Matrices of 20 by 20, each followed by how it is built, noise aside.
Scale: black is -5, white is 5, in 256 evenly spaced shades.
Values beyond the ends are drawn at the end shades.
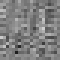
low rank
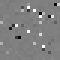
sparse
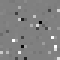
sparse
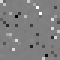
sparse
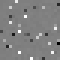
sparse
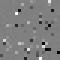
sparse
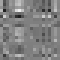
low rank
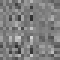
low rank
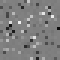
sparse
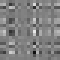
low rank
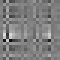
low rank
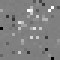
sparse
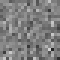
low rank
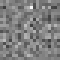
low rank
